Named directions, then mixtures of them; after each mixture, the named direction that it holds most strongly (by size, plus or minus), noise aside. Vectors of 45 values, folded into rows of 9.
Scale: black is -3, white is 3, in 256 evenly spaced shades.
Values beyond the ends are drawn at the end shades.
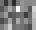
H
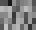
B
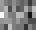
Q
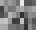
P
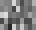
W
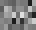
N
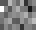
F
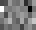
F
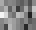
Q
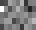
F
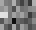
W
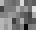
P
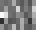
W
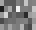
H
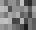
P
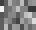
F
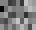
F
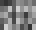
H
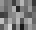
W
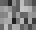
B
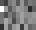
F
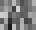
W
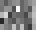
W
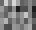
H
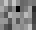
H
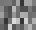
P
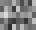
W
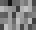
B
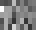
B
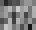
H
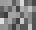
P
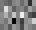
N
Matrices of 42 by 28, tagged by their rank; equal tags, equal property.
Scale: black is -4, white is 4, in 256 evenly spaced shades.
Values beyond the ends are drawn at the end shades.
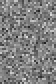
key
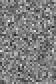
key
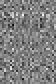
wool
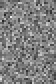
key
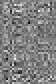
wool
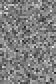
key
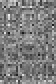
wool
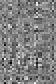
wool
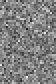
key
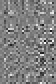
wool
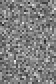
key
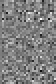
wool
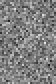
key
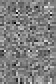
wool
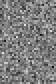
key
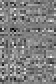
wool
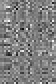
wool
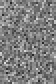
key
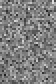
key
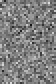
key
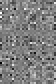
wool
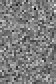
key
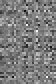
wool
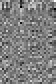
wool
